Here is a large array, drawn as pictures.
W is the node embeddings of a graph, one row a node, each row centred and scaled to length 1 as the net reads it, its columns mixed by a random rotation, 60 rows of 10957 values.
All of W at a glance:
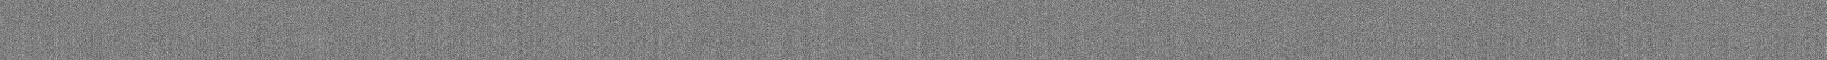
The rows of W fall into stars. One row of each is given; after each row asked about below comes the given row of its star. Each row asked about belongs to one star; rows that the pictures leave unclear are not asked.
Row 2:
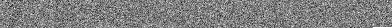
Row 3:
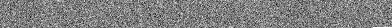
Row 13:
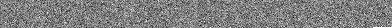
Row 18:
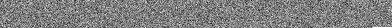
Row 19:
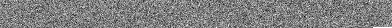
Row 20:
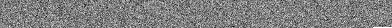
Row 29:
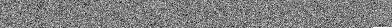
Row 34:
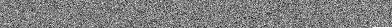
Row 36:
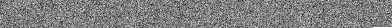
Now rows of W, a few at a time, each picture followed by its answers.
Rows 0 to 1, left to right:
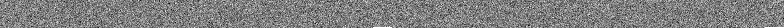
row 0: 3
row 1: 29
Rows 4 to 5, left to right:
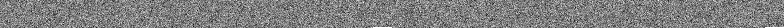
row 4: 13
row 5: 2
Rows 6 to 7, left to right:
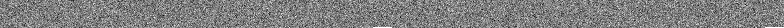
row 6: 19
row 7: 36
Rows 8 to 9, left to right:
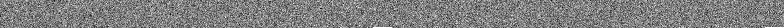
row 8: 34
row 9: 13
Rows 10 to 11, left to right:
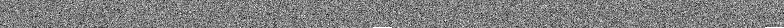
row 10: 34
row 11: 29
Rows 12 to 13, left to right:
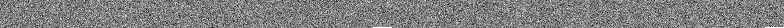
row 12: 3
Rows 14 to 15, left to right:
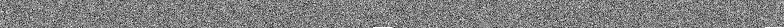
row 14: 2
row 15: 13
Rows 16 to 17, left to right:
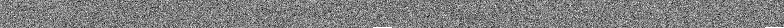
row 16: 19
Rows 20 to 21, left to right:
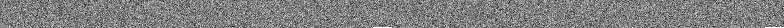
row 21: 34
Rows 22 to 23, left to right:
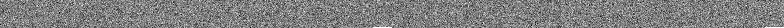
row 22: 34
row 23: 18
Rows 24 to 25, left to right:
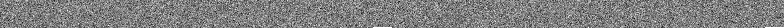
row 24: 29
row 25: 18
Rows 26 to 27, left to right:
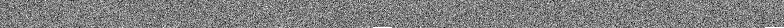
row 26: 29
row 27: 18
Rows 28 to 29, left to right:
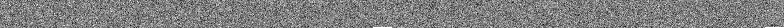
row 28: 2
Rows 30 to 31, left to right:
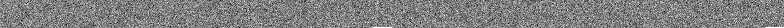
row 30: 19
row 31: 20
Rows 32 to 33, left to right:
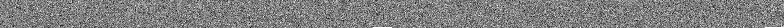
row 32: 34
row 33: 3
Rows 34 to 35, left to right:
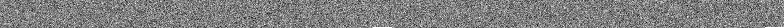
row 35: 19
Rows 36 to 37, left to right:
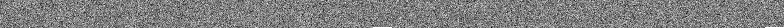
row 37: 2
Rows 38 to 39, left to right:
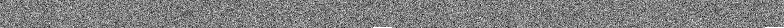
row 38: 36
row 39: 36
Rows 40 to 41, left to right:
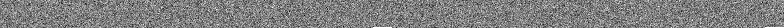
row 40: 29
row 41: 29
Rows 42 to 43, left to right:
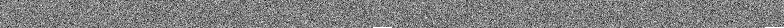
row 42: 18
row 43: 18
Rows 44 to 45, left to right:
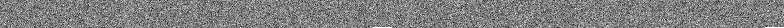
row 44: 13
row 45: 36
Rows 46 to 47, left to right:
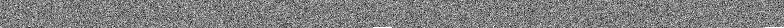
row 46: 19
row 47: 2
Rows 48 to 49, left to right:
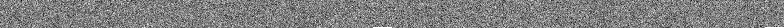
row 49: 13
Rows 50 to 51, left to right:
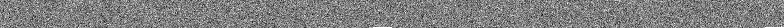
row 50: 34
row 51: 3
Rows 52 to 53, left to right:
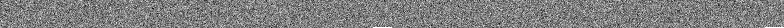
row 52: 13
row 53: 3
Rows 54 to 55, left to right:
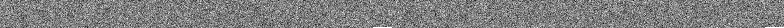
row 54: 2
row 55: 2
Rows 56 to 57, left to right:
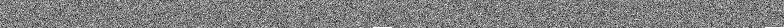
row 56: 18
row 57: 13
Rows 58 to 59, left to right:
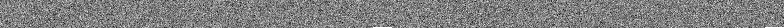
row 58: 18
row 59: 34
